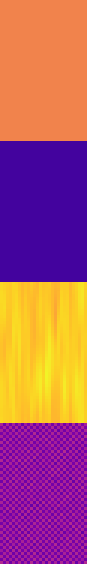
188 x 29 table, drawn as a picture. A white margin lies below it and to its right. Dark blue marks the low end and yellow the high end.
The table splits into 4 rows of 1 panel. Panel 1,1: high, flat. Panel 2,1: very low, flat. Panel 3,1: very high, streaked downward, faint in contrast. Panel 4,1: low, checkered.
